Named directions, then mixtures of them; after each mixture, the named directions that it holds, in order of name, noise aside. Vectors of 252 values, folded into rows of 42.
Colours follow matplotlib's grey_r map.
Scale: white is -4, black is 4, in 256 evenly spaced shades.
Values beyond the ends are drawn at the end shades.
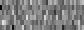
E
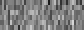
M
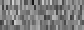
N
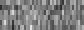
E, M, N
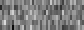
E, M, N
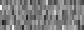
E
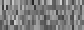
M, N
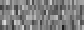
E, N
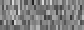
N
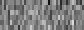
M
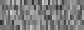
M, N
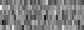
E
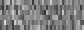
E, N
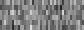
E, M, N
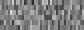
M, N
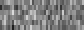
E, M, N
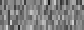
M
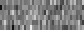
E, M, N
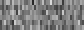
E, N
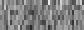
M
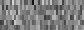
N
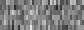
E, M, N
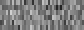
M, N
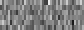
E, M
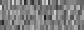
E, M, N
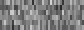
E, M, N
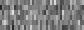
E, M, N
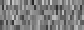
N
